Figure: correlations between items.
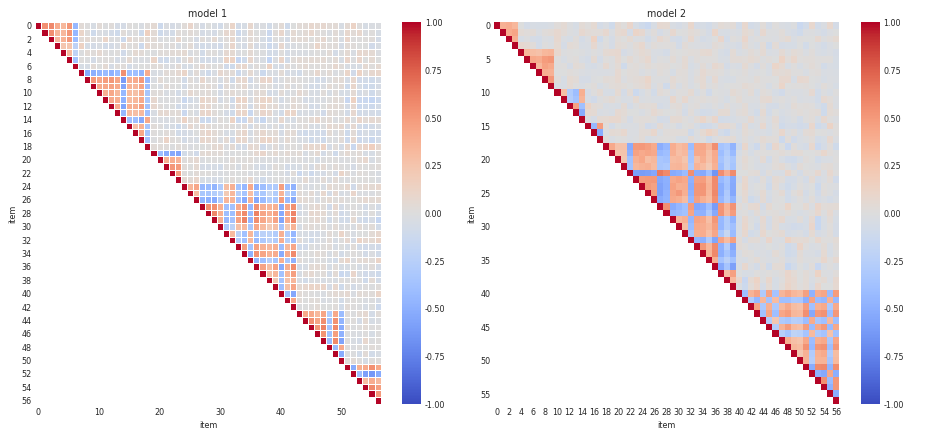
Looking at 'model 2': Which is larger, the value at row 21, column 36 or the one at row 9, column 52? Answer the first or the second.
the first
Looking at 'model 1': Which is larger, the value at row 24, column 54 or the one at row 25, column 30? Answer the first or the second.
the first
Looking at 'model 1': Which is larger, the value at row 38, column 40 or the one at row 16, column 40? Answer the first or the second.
the second
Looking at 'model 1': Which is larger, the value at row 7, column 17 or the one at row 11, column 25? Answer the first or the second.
the second
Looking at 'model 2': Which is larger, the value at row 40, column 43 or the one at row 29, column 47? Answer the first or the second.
the first
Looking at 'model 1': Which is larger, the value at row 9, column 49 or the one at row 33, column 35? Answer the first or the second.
the first
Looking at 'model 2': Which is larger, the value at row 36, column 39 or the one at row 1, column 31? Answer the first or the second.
the second
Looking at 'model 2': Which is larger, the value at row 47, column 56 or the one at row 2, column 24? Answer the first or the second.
the first
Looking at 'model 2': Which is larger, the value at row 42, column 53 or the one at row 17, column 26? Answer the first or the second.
the first
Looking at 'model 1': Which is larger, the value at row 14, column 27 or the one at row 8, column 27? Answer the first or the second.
the second
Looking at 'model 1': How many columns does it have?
57
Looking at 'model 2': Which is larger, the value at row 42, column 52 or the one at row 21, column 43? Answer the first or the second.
the second
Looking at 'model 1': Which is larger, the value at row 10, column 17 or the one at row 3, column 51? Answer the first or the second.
the first
